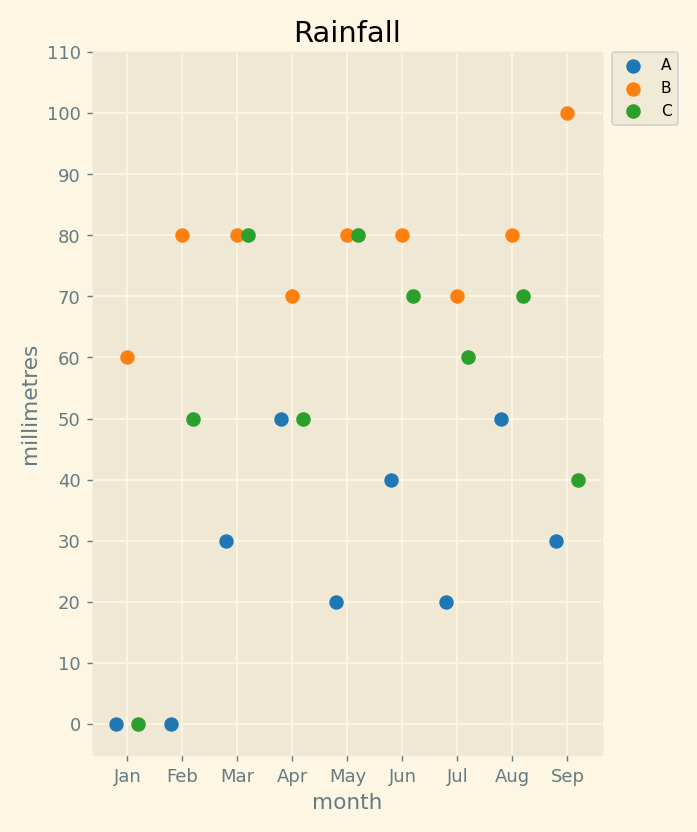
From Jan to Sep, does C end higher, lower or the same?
higher
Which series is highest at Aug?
B
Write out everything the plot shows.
Title: Rainfall
x-axis: month, ticks Jan Feb Mar Apr May Jun Jul Aug Sep
y-axis: millimetres, ticks 0 10 20 30 40 50 60 70 80 90 100 110
Legend: A, B, C
Values:
A: 0 0 30 50 20 40 20 50 30
B: 60 80 80 70 80 80 70 80 100
C: 0 50 80 50 80 70 60 70 40
